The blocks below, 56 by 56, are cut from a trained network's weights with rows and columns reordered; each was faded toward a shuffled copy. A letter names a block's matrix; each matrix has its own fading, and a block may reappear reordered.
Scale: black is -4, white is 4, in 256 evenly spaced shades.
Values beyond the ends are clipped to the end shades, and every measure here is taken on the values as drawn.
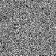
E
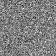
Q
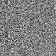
Q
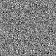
E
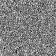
Q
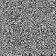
E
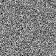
Q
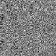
E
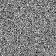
Q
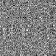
E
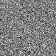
Q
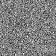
Q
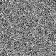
Q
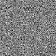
E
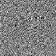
E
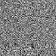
E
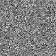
E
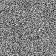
Q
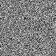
Q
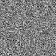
E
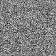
Q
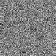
E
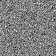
Q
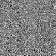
E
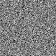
Q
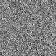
Q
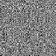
E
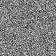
Q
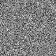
Q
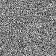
Q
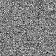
Q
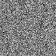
Q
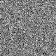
Q
